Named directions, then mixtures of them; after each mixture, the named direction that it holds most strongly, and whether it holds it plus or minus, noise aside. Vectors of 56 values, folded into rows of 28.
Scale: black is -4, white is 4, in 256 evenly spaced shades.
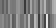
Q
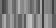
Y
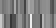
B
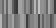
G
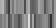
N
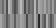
G, plus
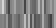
N, plus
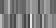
B, plus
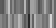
N, minus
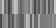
G, minus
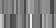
B, plus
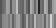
G, minus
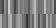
N, minus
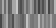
G, minus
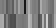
B, plus
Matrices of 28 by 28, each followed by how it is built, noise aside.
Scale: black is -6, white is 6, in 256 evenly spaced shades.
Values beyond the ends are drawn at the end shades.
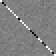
diagonal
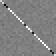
diagonal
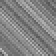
Toeplitz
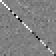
diagonal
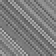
Toeplitz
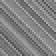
Toeplitz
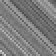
Toeplitz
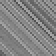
Toeplitz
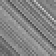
Toeplitz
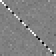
diagonal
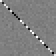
diagonal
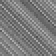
Toeplitz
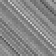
Toeplitz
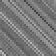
Toeplitz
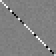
diagonal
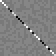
diagonal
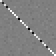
diagonal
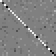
diagonal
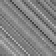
Toeplitz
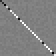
diagonal
